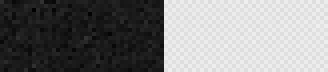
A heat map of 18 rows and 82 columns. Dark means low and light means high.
It is made of 1 by 2 panels. Panel 1,1: very low, fine-grained, faint in contrast. Panel 1,2: very high, checkered, faint in contrast.
